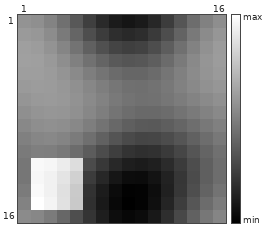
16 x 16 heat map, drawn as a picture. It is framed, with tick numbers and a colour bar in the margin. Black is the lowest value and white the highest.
Roughest part: bottom left. Odd patch: higher, in the bottom left. Calmest part: middle left. Ninth with the lowest average: bottom middle.
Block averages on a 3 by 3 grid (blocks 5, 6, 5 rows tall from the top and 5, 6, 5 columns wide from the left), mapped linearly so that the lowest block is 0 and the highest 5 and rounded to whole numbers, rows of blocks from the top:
313
323
502
